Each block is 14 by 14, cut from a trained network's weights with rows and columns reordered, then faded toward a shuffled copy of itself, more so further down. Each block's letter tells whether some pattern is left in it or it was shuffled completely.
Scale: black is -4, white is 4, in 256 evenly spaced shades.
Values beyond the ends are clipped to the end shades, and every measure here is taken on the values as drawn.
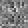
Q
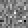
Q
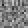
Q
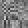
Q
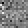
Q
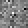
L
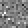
L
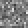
L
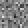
Q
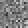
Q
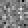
L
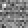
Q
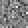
L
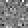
L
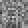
Q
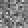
L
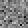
L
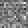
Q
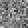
L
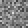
L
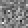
L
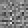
Q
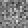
L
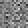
Q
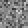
L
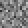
Q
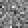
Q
